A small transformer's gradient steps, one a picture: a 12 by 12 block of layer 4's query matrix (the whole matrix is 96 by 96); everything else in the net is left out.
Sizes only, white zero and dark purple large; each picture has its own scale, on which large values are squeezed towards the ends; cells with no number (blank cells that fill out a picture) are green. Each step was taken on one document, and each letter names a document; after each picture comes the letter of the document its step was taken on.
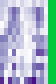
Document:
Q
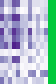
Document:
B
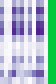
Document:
Q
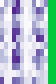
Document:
Q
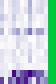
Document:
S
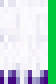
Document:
S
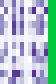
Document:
Q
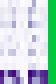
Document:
S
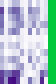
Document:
B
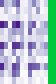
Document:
B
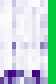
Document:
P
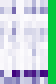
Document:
P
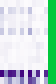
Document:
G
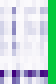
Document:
P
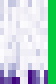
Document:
B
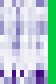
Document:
Q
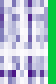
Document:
S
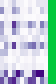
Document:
P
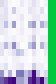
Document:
B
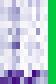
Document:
S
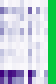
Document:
G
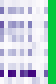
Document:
G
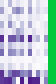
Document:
G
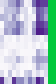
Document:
Q
